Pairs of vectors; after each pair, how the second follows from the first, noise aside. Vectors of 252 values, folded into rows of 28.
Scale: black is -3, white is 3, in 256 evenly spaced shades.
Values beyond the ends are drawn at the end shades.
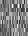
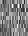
copied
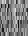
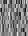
shuffled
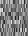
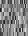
sign-scrambled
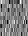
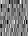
copied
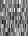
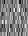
sign-scrambled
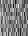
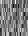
sign-scrambled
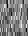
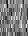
copied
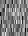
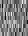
reversed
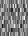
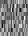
sign-scrambled
